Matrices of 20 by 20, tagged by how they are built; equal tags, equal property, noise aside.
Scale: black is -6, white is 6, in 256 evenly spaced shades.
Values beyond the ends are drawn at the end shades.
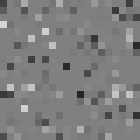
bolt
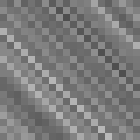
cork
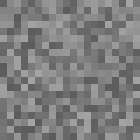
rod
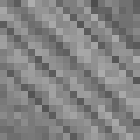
cork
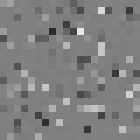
bolt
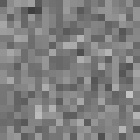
rod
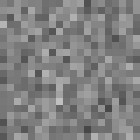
rod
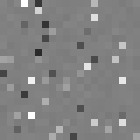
bolt
